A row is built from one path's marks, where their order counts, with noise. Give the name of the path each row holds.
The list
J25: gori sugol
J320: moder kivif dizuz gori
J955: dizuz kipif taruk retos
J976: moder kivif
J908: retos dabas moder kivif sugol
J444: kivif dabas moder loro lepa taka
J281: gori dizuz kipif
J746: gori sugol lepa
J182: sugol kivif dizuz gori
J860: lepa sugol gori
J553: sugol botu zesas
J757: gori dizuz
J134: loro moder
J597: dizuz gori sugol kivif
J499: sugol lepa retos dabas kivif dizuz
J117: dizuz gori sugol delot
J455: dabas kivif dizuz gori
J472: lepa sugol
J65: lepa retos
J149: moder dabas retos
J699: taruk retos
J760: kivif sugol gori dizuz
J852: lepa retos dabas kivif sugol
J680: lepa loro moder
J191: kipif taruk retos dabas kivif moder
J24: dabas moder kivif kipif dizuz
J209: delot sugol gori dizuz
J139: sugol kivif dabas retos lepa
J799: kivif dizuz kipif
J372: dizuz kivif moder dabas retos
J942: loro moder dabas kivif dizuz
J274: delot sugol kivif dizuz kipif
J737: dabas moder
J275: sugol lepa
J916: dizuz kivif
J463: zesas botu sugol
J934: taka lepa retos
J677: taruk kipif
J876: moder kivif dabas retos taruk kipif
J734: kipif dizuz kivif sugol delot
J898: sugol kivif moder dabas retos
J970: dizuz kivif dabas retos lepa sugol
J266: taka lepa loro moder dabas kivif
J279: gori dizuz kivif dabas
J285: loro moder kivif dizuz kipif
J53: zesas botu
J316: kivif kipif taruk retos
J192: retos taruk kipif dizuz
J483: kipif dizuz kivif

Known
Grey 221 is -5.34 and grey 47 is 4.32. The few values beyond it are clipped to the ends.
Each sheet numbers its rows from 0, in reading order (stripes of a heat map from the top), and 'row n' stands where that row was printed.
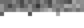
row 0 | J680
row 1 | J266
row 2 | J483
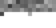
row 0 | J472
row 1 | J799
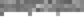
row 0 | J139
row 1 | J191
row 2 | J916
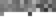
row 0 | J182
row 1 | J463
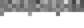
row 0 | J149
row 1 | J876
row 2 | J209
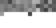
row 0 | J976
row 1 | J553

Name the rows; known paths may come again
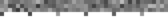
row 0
J53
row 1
J472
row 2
J970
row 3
J680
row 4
J746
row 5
J955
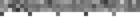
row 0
J463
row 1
J852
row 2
J139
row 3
J65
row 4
J274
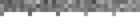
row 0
J134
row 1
J25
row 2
J908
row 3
J444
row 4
J316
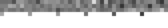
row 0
J734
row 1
J976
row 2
J597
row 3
J209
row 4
J266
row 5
J934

